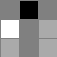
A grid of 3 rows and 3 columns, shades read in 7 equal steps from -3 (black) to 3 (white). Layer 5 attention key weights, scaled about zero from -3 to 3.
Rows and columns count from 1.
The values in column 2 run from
-3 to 0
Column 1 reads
0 3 1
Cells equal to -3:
1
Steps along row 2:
down up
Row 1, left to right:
0 -3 0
